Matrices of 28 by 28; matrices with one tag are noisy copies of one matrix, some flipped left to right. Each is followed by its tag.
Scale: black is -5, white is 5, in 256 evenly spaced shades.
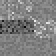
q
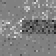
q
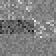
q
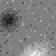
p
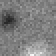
p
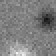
p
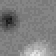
p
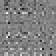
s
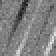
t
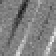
t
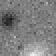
p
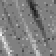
t
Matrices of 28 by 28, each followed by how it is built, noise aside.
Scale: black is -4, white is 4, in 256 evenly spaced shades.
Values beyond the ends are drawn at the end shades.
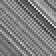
Toeplitz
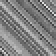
Toeplitz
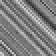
Toeplitz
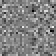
low rank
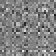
low rank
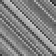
Toeplitz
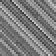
Toeplitz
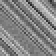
Toeplitz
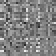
low rank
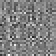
low rank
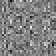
low rank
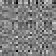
low rank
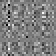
low rank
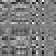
low rank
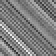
Toeplitz
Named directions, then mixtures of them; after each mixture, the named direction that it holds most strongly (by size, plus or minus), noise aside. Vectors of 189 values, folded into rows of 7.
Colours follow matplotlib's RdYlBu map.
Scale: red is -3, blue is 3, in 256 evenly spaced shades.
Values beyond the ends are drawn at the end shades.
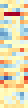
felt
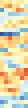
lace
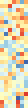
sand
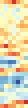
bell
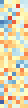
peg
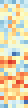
bell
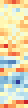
bell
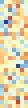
peg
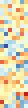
sand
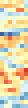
lace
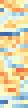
lace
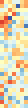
peg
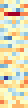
felt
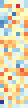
peg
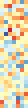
sand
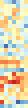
bell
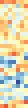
bell
